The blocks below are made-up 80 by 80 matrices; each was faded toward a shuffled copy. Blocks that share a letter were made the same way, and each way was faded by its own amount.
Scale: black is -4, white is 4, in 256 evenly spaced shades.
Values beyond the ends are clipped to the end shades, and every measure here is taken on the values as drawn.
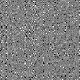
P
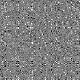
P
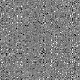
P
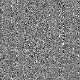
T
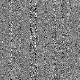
T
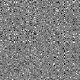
P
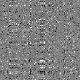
P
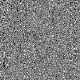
T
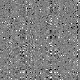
P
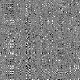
P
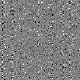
P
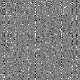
P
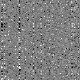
P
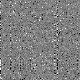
P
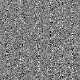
T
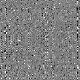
P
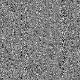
T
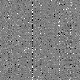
P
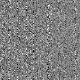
T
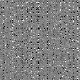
P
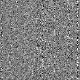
T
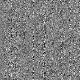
T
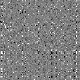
P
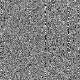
T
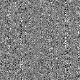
T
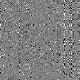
P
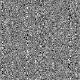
T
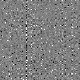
P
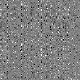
P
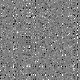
P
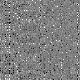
P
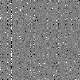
P
